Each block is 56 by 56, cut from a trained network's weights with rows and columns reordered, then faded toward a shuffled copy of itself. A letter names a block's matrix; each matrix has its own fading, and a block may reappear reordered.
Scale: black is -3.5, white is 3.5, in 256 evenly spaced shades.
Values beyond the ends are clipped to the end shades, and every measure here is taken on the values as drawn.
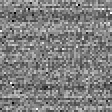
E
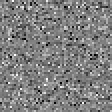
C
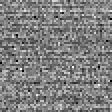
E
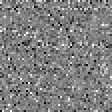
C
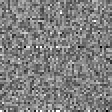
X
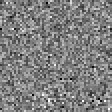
X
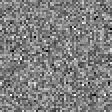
X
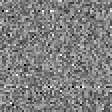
X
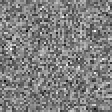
X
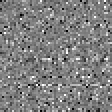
C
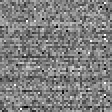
E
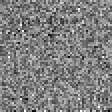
X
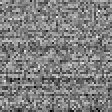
E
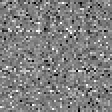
C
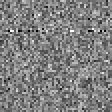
X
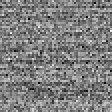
E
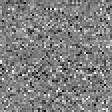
C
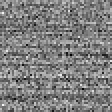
E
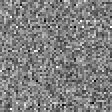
X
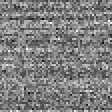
E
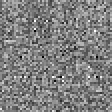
X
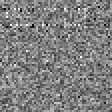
X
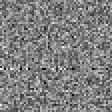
X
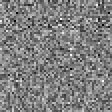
X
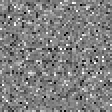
C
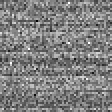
E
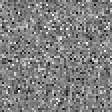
C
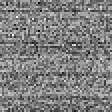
E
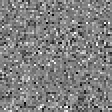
C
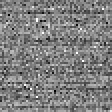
E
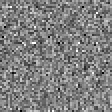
X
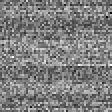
E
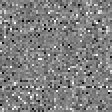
C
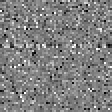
C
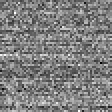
E
